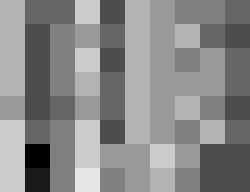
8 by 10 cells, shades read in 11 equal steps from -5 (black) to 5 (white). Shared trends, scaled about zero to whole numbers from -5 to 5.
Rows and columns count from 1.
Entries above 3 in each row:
0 0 0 0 0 0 0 1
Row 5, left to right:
1 -2 -1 1 -1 2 1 2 0 -2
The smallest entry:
-5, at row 7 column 2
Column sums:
18 -19 -2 20 -8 14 11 6 -1 -12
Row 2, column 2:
-2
